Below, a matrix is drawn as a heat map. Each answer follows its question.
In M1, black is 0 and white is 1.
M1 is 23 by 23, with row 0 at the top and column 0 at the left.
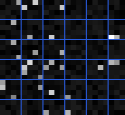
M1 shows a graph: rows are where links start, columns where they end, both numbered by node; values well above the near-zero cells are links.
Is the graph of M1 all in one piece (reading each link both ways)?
yes
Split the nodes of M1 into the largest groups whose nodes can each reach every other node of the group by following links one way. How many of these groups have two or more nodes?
0
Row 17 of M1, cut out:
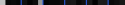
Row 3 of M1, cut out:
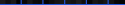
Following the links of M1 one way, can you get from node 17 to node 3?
yes
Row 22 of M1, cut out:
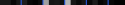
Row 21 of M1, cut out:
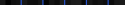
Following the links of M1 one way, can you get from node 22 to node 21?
yes
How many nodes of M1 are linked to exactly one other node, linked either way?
3
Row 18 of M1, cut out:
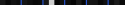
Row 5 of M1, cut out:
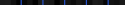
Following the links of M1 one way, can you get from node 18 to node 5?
no
